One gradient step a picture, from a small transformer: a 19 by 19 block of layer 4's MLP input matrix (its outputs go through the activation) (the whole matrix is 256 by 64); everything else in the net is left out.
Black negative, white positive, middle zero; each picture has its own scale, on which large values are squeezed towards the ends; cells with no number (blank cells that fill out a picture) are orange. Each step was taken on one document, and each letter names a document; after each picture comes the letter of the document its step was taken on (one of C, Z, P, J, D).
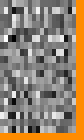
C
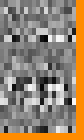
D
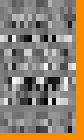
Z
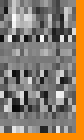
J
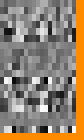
D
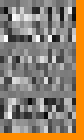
D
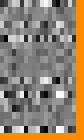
J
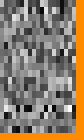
C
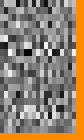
C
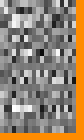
C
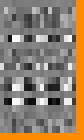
Z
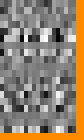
J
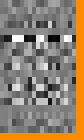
Z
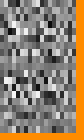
C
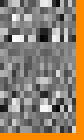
J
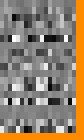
Z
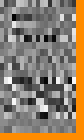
D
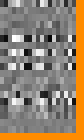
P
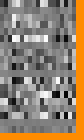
P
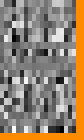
C
